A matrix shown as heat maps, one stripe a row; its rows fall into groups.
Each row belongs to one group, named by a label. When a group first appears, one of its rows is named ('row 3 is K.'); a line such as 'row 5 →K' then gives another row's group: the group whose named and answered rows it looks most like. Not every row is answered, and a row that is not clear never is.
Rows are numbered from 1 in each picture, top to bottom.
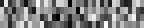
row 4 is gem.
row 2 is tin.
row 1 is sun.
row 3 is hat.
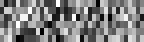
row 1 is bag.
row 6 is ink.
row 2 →gem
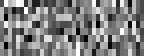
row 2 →tin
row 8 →ink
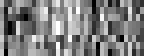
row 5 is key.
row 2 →ink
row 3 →ink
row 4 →key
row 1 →key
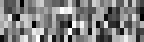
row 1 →tin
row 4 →gem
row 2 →key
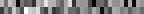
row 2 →hat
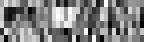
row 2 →key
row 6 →hat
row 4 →key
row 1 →gem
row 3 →key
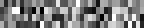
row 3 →hat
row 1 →bag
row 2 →sun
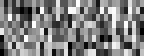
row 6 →hat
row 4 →hat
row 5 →tin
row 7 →sun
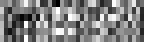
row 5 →key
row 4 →tin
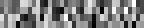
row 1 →hat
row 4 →ink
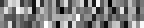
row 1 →sun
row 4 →sun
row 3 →key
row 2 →gem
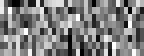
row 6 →gem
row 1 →key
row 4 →ink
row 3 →ink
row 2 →tin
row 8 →gem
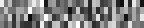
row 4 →ink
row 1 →tin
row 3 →sun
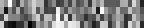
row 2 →bag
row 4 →key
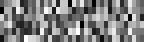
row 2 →sun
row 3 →tin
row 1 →sun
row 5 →ink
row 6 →hat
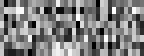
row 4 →tin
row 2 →gem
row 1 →bag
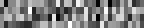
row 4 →ink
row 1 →bag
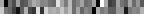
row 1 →bag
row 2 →key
